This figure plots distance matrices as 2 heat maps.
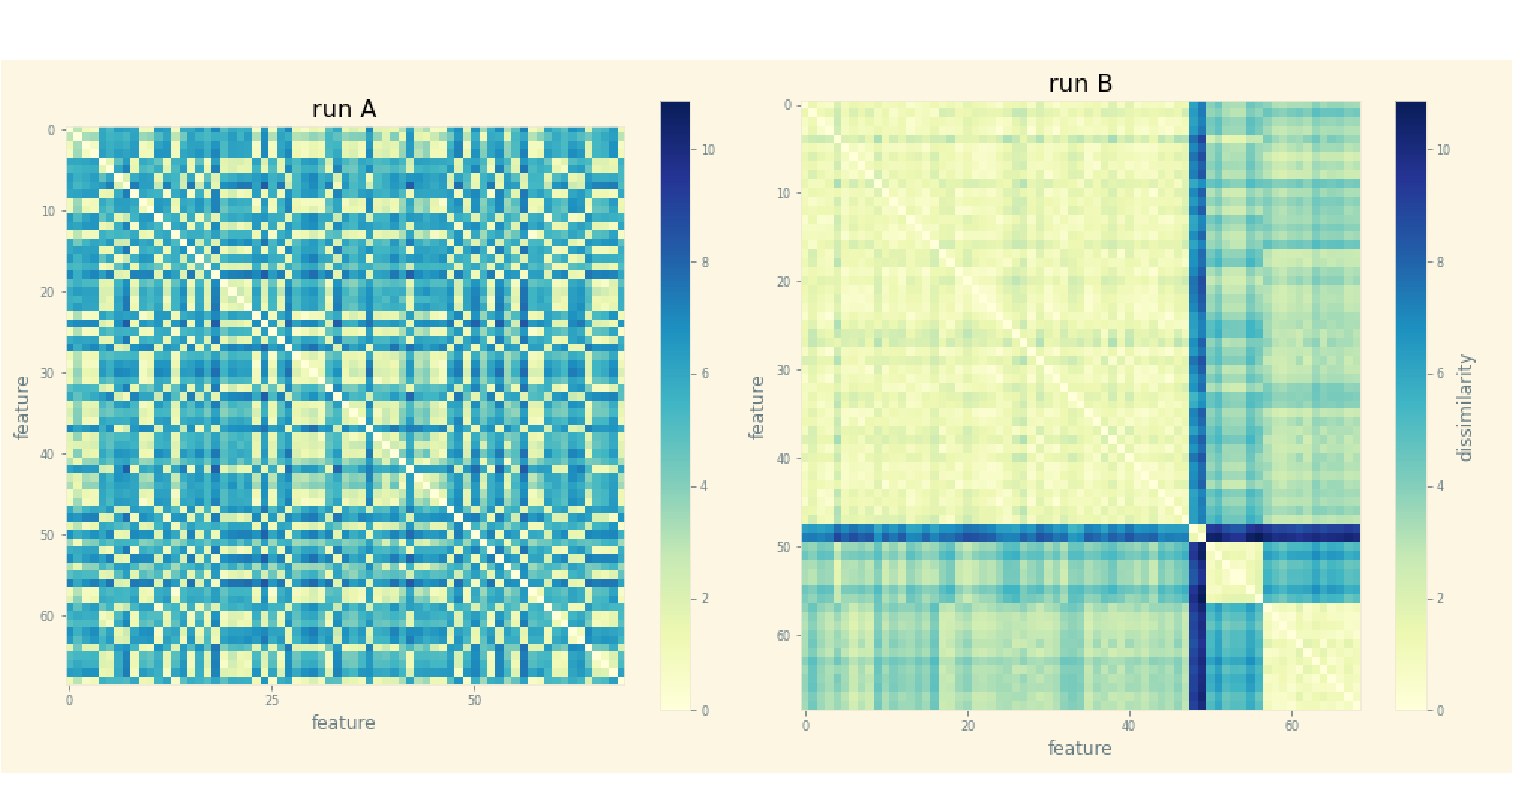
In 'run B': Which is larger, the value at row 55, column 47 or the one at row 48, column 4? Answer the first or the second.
the second
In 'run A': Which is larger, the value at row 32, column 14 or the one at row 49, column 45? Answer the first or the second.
the first
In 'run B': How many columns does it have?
69
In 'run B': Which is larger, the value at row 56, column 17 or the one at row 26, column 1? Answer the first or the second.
the first
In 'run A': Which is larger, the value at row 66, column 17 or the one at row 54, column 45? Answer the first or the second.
the second
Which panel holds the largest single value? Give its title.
run B
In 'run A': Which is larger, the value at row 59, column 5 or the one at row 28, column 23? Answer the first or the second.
the first
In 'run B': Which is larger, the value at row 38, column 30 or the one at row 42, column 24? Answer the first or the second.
the first
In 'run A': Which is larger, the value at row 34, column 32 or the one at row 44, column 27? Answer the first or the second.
the second
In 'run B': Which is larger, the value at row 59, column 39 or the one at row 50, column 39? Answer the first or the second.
the second
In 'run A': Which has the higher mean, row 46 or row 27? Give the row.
27
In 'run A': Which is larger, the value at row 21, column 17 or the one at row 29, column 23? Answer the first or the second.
the first
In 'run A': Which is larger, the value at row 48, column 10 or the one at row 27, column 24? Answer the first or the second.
the second
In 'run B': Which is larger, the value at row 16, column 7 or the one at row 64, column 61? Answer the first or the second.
the first
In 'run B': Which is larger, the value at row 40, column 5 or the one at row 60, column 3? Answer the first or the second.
the second
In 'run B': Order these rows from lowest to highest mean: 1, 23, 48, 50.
23, 1, 50, 48
